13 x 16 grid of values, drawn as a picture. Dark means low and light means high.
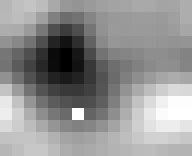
A single lone cell is far higher than the cells round it. The centre is the ninth with the lowest average. The bottom right is the ninth with the highest average. The texture is blotchy. The top right is the smoothest part.
